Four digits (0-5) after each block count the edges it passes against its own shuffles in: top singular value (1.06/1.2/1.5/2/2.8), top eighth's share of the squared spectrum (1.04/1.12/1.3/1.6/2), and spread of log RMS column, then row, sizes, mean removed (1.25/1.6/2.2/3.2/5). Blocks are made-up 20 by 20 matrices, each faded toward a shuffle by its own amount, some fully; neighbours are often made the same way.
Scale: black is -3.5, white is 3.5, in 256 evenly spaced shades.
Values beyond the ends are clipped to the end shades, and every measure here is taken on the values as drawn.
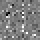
2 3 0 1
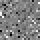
0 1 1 0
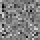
2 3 1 0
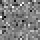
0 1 0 0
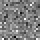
2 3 0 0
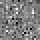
1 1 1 0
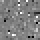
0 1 0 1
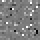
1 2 0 0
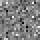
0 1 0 0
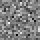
0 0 0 0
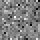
0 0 1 0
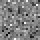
0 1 0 0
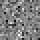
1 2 0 0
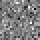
0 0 0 0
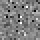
0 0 0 0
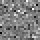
0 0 0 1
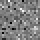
1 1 0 0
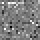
2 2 1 0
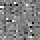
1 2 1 0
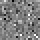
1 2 0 0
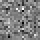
2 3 2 1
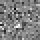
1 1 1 0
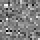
2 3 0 0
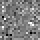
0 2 1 0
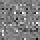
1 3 2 2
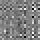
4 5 2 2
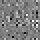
3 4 1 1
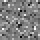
1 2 0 0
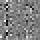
2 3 3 0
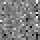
2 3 1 0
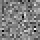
1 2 2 0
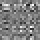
3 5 2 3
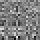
3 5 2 2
